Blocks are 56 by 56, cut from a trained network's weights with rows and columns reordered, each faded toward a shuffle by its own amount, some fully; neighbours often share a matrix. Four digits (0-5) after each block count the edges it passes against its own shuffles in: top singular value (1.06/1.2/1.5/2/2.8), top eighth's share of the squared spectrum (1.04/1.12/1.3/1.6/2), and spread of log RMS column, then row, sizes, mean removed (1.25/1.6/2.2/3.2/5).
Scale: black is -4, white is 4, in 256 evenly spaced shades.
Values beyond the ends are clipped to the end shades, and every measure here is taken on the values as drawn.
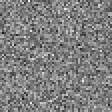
0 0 0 0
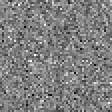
0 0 0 0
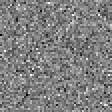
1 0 0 0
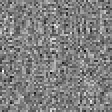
3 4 2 0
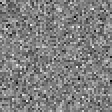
0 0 0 0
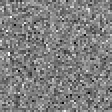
0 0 0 0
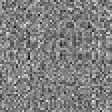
3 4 2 0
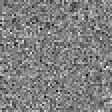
0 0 0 0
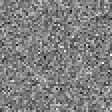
0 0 0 0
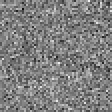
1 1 0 0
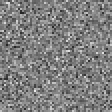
0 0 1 0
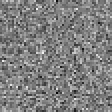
3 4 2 0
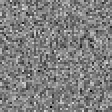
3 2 0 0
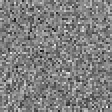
2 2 0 0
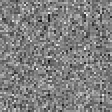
3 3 1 0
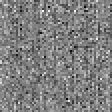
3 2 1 2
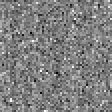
1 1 0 0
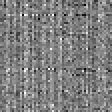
4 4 1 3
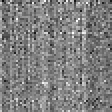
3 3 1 2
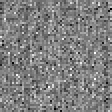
2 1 0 0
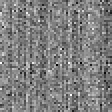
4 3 1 2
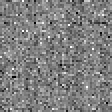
2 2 0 1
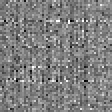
3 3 0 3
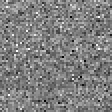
1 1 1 0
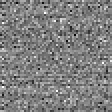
2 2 2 0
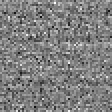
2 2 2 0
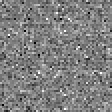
1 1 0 0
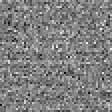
2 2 1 0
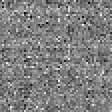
2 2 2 0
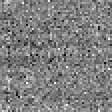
2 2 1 0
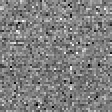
2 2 1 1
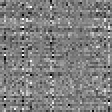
3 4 3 0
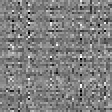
3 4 3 0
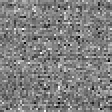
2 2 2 0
